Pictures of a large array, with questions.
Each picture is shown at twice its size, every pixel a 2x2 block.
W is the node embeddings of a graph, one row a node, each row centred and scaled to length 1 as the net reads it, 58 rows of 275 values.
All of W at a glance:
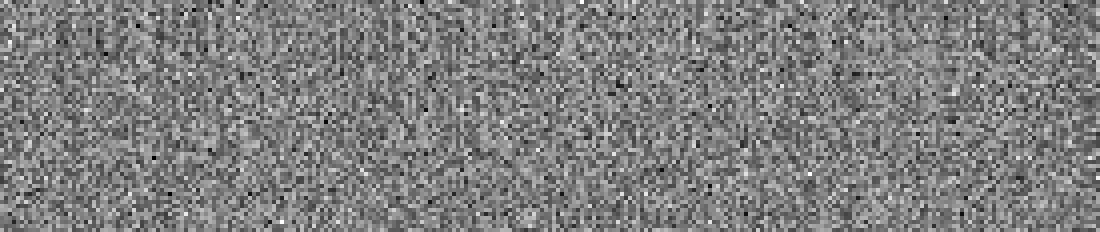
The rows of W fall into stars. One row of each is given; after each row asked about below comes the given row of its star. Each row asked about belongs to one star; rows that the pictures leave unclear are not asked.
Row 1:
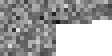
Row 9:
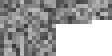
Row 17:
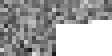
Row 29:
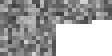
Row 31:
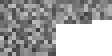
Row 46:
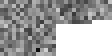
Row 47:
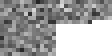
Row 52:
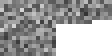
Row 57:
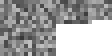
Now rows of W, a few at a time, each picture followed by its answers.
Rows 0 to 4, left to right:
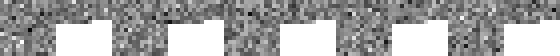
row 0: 46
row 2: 17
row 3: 47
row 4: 46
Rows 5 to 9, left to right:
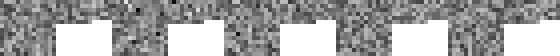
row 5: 17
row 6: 17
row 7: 1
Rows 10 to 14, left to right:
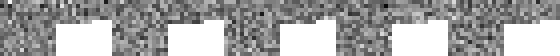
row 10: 17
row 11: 1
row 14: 29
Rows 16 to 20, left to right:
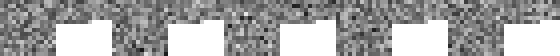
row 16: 31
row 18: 57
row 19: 57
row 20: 17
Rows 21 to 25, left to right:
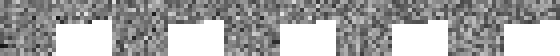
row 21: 47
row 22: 57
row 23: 47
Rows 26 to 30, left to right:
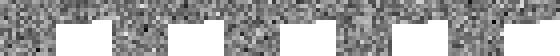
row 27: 29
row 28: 47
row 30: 57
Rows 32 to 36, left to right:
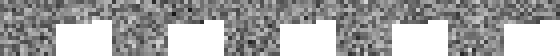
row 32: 9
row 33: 46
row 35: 57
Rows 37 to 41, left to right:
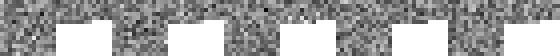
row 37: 29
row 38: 31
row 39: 52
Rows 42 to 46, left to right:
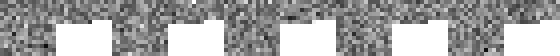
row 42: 29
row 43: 29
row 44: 47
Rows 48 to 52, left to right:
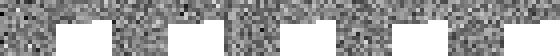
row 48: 9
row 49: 57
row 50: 47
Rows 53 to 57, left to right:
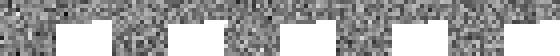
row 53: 9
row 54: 52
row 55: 29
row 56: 52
